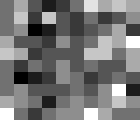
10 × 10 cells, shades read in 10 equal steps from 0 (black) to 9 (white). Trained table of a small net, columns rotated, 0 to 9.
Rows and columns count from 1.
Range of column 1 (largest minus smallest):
5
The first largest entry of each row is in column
7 2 9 10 1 10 5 9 9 1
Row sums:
47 39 30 48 48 37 28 40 46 52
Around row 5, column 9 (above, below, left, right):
6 3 7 6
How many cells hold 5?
13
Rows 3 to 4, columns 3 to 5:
0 1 3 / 3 2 5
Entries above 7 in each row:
1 0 0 1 0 0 0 1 0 2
